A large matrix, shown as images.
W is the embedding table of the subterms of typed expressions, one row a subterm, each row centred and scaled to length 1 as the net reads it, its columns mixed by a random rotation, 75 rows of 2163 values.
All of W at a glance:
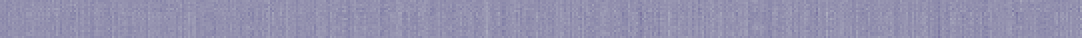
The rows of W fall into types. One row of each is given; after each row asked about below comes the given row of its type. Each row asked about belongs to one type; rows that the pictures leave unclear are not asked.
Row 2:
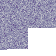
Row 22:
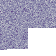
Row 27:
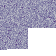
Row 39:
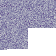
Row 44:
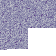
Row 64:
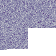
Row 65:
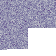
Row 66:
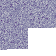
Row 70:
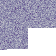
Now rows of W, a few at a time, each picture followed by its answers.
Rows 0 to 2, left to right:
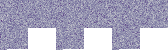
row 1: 64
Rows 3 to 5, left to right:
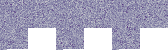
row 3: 66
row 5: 70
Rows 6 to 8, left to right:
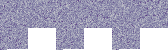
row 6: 27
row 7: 44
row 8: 44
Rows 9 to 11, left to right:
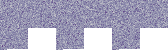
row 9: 22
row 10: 65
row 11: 22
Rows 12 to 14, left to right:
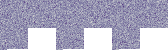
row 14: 39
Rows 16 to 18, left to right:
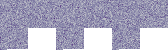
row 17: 27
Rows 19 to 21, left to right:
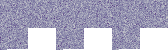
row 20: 22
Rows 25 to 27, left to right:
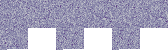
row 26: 27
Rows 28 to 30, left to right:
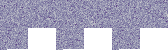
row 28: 27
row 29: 65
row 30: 27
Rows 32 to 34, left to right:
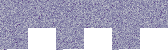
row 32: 44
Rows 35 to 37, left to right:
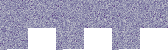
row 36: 64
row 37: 64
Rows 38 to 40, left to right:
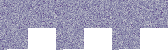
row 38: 39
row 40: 65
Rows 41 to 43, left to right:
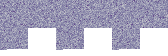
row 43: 44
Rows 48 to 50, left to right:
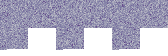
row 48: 64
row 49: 2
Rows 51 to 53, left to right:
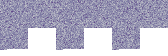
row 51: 22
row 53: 70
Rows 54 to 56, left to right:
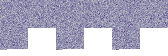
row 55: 64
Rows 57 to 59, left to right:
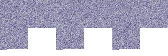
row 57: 2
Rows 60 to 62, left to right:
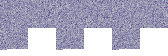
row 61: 44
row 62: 22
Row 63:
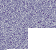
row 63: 64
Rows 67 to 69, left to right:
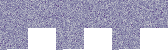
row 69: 65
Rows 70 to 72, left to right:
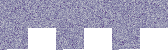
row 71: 27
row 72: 66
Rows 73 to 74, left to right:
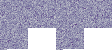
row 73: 39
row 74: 44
